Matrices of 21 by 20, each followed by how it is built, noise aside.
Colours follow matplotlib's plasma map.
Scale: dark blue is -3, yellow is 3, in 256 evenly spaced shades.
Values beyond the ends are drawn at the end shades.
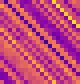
Toeplitz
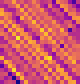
Toeplitz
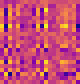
low rank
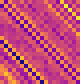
Toeplitz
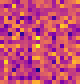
low rank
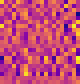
low rank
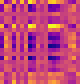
low rank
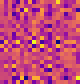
low rank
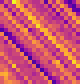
Toeplitz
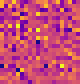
low rank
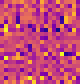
low rank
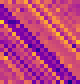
Toeplitz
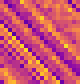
Toeplitz
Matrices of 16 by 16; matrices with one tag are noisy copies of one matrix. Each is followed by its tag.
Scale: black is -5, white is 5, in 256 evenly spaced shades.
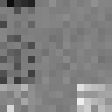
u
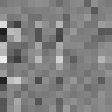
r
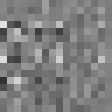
r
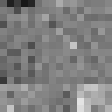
u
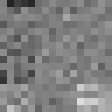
u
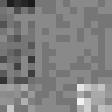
u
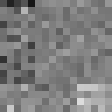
u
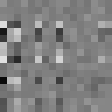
r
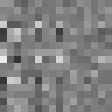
r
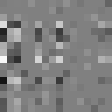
r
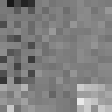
u
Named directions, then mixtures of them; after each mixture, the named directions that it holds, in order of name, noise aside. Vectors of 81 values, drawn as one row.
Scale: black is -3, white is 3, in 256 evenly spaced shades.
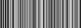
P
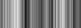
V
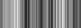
V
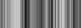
V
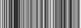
P, V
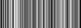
P, V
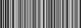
P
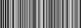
P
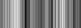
V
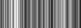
P, V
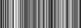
P, V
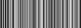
P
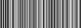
P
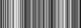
P, V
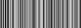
P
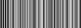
P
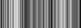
P, V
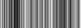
P, V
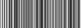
P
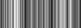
P, V
